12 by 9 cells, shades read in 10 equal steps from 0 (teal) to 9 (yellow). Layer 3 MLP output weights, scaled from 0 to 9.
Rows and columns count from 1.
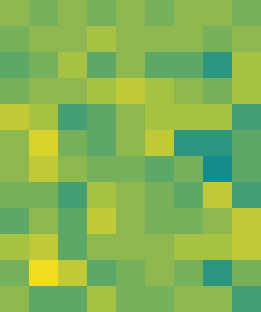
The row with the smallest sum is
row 3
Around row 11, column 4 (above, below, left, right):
5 6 7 4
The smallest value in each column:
3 3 2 3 4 3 1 0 2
